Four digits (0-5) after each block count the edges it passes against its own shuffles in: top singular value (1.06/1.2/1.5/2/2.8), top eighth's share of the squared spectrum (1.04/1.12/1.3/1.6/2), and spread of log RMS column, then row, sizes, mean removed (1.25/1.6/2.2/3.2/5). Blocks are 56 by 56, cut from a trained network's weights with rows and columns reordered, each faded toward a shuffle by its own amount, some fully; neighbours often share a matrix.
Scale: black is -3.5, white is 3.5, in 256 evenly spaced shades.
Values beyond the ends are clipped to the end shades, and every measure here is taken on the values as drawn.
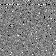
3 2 0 1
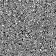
0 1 0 0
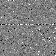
2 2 0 1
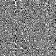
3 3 2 1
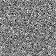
2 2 0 0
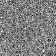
2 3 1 0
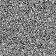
0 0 0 0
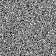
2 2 0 0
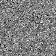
0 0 0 0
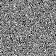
0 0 0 0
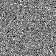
0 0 0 0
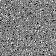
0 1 0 0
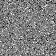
0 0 0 0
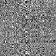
3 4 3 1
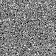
1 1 0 0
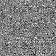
2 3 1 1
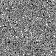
0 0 0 0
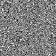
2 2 0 0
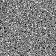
0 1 0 0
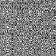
3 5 3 2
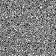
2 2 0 0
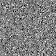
2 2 1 0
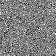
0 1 0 0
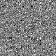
2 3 1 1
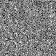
2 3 1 0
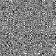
3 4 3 2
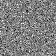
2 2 0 0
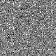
2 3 1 1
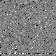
2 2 0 1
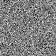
0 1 0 0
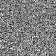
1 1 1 0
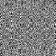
3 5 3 1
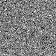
0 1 0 0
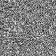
3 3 0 1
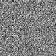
3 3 1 0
